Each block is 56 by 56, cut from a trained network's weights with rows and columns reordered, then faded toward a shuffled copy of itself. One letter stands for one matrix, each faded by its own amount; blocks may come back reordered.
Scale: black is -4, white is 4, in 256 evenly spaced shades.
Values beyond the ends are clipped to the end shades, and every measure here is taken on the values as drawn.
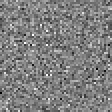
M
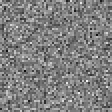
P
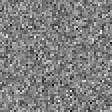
M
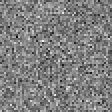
M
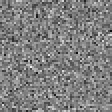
P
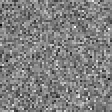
P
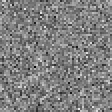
P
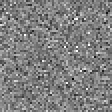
M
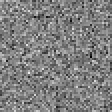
P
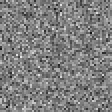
P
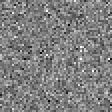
M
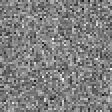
P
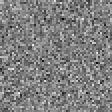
M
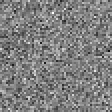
P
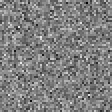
P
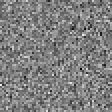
M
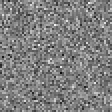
P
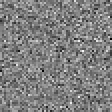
M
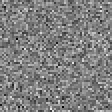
M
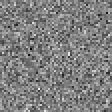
M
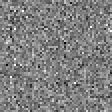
M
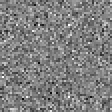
M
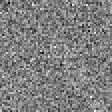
M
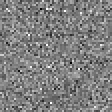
M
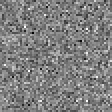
M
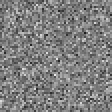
P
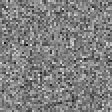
P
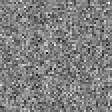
P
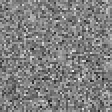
P
